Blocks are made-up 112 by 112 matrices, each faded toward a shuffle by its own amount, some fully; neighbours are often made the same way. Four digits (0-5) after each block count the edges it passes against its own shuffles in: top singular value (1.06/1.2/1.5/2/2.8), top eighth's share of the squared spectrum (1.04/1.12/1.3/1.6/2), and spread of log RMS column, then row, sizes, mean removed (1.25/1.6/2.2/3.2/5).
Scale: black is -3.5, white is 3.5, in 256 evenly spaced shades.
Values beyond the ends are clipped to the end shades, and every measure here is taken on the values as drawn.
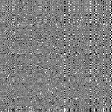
5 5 4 3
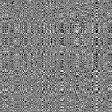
5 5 4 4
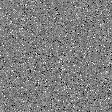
2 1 0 0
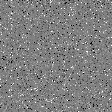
2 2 1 0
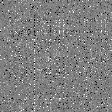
4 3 2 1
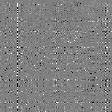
5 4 3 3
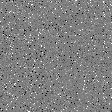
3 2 1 0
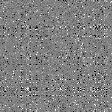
4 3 2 2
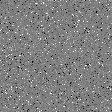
0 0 0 0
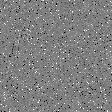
1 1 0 0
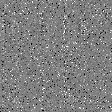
3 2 1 1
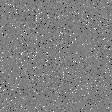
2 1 0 0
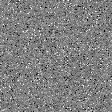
2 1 0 0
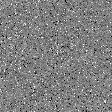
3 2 1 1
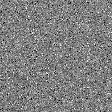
3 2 1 1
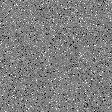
0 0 0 0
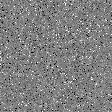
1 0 0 0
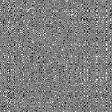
5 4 3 2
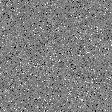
1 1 0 0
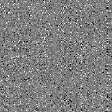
4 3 3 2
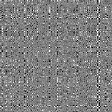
5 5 4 3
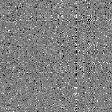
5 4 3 2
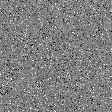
0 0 0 0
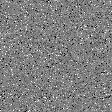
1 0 0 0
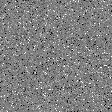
0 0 0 0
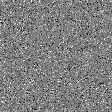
0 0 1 0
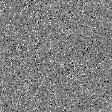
1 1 2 0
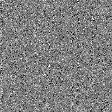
1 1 2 0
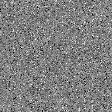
0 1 2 0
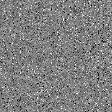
1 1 2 0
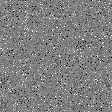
2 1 0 0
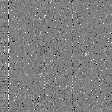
4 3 2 0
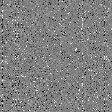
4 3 2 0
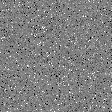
2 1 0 0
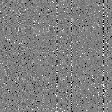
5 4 3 1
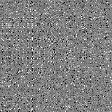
4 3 2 1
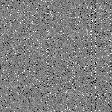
4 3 2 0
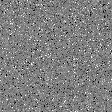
1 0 0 0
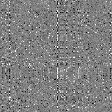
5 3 2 1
